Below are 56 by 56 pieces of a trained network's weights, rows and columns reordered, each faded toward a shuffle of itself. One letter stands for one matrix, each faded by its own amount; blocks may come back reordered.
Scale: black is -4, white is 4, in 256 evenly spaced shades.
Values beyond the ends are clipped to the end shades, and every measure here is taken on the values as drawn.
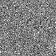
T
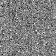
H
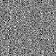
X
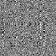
X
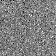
H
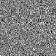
X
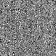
H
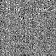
H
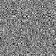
X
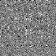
X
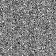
H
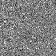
T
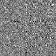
X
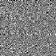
X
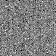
H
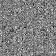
H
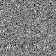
T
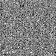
H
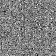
H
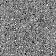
H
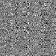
X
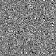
X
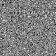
T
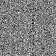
H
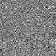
X
